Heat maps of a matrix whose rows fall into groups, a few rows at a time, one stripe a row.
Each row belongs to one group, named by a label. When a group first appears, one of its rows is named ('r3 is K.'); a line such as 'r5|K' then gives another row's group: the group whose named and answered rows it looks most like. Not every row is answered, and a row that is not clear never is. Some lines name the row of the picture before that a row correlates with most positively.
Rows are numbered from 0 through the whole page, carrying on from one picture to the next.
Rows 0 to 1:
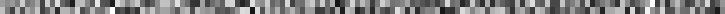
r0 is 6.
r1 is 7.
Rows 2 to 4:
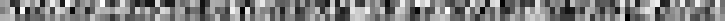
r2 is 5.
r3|6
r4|6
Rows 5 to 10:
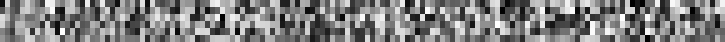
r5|5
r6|5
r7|6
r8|7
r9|7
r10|5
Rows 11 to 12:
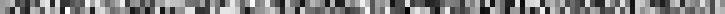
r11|6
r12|5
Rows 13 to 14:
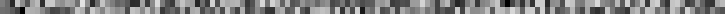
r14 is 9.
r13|5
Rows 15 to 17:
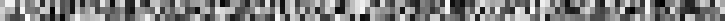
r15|6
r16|6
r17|9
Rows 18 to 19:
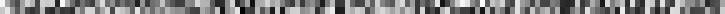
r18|7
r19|6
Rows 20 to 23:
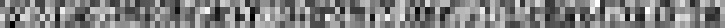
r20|5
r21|7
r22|7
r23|7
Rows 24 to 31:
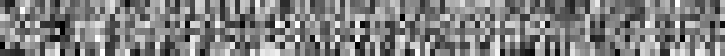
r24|7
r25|7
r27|9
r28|6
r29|9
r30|5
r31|5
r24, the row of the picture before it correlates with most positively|23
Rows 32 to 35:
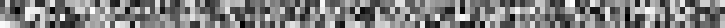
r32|5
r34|7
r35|6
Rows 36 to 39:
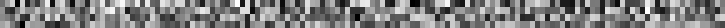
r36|6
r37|7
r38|5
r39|9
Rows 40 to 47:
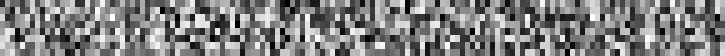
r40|5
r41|5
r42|7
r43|7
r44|6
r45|9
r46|6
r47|6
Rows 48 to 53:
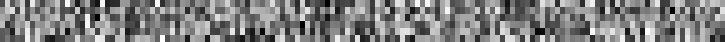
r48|5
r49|6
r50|5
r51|7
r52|7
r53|9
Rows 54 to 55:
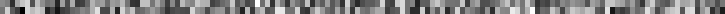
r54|7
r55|9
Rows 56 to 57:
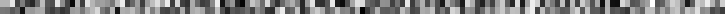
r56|6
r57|9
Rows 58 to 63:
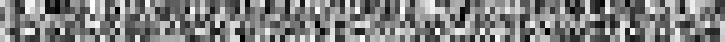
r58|9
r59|9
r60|5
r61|6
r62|7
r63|6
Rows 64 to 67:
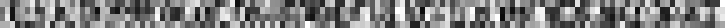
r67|6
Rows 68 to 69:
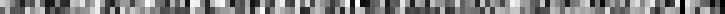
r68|9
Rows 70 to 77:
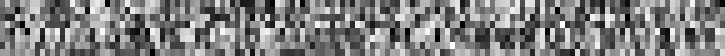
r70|9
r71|9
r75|5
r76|5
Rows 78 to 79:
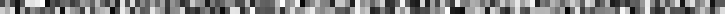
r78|9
